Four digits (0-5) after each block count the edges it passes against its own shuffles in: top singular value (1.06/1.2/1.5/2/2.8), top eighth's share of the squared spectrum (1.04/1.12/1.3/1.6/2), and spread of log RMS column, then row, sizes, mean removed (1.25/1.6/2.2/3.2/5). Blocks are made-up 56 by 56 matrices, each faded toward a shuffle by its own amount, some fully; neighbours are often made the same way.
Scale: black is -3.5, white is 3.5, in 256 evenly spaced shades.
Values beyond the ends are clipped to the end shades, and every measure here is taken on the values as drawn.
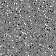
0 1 0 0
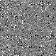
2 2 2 2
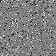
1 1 0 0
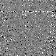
2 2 2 2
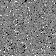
0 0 0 0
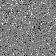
0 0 0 0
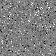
0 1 0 0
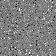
0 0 0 0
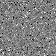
0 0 0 1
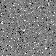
0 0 0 0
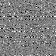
2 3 0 3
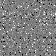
3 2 0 0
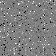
3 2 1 1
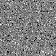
3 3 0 1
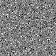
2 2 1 0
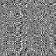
4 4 3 2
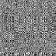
4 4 2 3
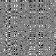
4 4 3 2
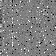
3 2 0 0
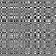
5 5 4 4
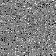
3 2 1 0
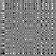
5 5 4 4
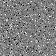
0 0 0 0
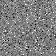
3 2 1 0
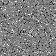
1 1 0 0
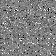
1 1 0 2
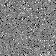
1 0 0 0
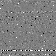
4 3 0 2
